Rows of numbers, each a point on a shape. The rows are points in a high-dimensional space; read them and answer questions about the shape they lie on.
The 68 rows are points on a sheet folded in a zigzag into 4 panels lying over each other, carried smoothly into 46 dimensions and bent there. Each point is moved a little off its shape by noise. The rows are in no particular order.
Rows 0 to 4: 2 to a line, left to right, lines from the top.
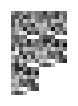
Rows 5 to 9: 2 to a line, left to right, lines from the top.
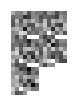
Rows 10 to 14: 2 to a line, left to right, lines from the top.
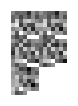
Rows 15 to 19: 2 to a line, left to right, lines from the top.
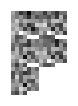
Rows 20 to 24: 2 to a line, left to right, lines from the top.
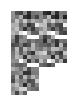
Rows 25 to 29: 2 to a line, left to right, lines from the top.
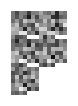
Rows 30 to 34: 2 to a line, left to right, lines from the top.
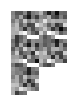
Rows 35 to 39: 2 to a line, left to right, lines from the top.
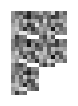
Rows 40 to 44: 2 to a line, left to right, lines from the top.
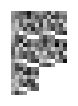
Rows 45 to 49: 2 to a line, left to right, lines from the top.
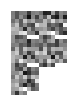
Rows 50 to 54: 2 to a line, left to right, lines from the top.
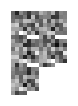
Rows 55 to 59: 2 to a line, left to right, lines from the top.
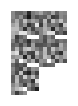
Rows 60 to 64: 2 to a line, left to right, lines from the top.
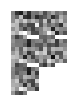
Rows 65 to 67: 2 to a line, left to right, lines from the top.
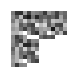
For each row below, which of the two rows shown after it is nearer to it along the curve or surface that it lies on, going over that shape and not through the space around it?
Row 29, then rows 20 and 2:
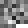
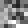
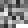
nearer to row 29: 2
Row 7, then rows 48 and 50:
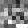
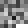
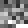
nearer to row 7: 50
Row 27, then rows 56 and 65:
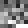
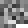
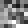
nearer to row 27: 65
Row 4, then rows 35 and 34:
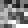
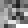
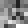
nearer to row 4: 35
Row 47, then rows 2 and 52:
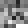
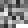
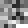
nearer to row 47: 2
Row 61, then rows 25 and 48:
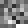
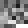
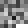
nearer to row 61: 48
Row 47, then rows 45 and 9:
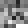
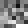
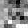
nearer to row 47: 45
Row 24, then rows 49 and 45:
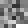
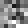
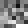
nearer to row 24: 49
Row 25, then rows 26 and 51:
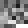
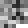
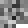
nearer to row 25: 26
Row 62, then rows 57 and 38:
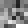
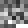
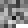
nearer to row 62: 38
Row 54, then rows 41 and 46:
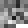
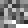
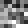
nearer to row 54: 46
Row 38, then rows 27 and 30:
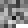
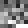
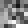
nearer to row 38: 30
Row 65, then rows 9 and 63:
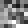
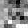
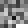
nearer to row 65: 9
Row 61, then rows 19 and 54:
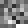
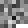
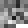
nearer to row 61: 19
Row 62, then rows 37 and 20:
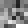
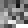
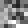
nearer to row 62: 20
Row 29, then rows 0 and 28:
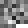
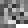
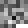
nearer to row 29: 0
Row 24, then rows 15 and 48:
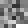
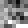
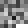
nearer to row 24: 48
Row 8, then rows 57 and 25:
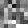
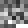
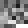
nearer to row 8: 25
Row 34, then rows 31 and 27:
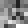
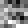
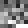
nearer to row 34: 31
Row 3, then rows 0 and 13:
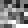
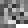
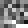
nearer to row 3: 13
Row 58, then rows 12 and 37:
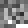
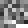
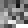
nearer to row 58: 12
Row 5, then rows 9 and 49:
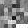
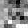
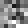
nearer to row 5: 49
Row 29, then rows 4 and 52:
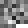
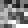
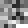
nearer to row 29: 52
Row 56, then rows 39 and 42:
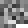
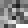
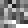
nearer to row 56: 42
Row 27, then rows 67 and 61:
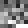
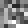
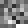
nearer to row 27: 67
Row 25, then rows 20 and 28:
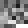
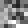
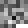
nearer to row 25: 20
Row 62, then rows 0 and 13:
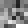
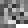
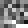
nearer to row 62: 13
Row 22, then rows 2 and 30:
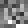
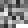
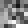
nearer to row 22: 2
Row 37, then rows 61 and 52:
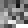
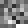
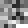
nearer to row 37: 52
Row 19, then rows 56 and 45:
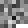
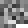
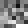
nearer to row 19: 56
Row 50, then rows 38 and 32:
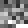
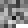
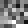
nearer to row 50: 32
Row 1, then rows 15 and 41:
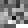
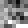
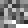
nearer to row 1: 15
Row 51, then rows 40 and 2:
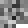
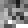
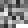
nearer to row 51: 2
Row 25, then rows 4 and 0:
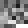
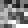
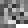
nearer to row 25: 4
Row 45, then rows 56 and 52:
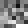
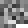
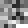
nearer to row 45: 52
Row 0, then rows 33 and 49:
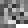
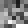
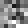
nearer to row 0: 49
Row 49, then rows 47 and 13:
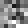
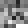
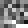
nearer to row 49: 13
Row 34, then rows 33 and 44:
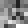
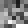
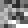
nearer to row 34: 44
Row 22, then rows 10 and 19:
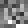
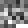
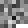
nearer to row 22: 19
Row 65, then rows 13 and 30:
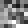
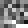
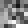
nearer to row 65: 30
